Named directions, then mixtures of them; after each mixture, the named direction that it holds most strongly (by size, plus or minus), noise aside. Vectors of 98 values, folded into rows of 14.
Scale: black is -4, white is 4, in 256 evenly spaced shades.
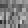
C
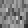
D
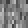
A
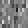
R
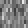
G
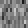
G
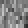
D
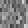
D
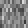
G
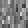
R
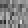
C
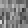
C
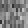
C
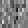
R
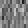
G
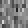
R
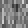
R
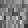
D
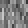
A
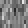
G
